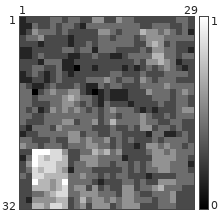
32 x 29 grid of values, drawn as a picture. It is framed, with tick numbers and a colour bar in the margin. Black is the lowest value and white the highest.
Ninth with the lowest average: top left. Odd patch: higher, in the bottom left. Mirror symmetry: none. Grain: blotchy. Odd rows or columns: none. Roughest part: bottom left.
